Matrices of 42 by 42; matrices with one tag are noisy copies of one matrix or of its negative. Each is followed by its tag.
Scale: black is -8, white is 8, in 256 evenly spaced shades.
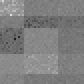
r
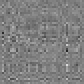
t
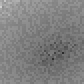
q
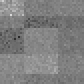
r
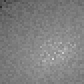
q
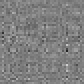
t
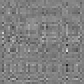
t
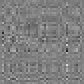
t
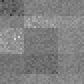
r
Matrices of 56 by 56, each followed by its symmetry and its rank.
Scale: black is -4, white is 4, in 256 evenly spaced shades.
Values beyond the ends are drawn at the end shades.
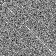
symmetric, full rank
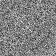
symmetric, full rank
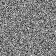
symmetric, full rank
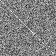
symmetric, full rank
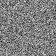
neither, full rank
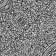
symmetric, full rank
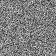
neither, full rank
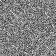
symmetric, full rank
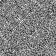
symmetric, full rank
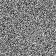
symmetric, full rank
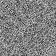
symmetric, full rank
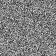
neither, full rank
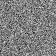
neither, full rank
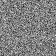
neither, full rank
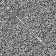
symmetric, full rank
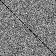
symmetric, full rank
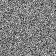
neither, full rank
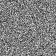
neither, full rank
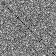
symmetric, full rank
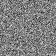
neither, full rank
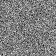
neither, full rank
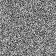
neither, full rank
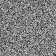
symmetric, full rank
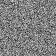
neither, full rank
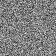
neither, full rank
